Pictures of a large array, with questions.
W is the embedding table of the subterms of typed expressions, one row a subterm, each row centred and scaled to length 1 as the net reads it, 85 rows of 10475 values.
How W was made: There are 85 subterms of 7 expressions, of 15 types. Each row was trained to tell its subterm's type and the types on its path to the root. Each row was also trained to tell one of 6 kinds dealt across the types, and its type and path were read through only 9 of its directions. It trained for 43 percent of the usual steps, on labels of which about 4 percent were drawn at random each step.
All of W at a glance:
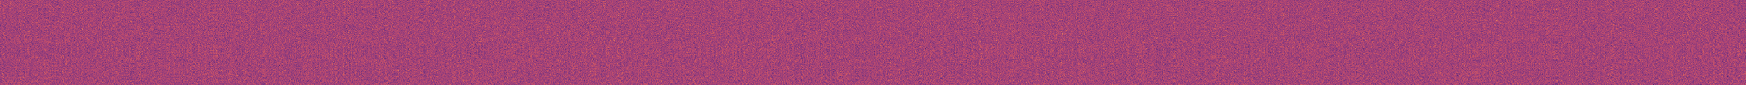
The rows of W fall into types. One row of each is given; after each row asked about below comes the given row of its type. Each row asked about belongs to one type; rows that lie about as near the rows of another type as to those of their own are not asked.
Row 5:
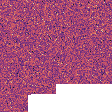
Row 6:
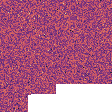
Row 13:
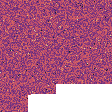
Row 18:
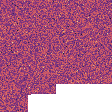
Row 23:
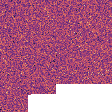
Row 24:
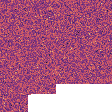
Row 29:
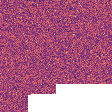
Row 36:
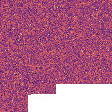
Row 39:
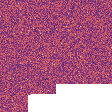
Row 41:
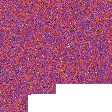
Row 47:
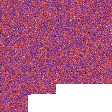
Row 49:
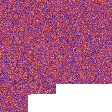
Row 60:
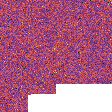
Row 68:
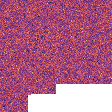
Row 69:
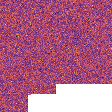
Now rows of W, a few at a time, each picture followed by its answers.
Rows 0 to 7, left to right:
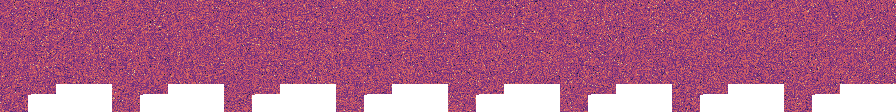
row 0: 68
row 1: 5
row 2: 36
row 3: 6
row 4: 36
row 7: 41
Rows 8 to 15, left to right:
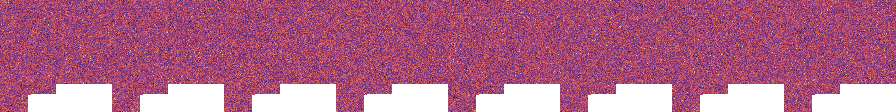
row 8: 13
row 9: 47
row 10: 13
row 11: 41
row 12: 69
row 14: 24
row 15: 13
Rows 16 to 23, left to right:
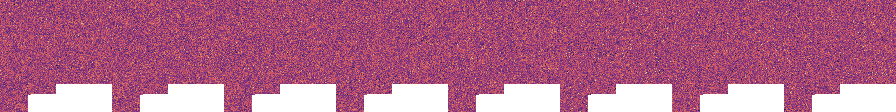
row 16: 39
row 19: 69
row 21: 6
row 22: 36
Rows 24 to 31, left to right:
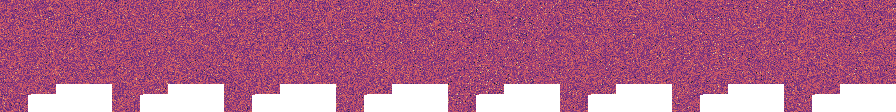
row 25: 41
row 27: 68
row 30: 18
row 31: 24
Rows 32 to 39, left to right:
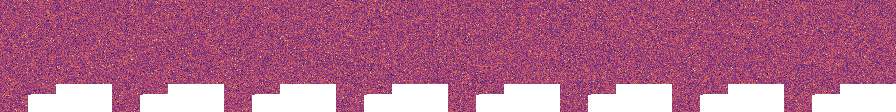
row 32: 47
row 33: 24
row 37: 6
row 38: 5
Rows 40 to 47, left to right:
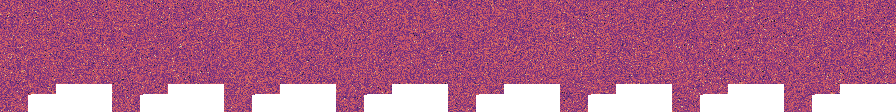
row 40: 39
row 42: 41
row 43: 6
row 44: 23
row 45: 49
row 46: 13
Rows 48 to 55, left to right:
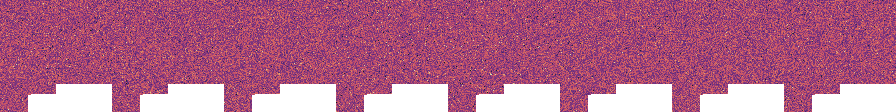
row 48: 49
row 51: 24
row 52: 49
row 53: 47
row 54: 24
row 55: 69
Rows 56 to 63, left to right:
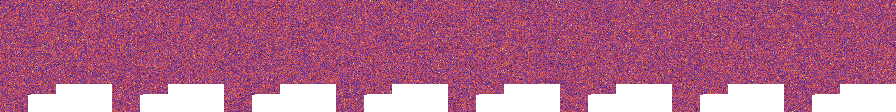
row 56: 69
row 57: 36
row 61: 39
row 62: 68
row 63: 49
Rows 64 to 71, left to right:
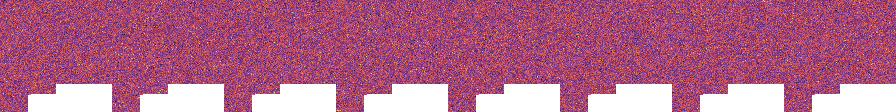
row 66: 68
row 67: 5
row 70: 41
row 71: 69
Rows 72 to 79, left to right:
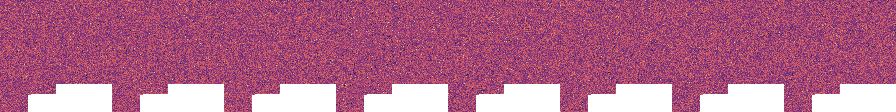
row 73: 69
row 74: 36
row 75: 47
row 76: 24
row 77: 41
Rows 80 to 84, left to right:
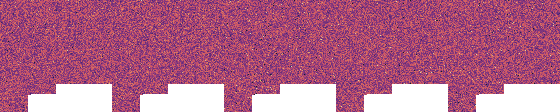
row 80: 47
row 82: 5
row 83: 39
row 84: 60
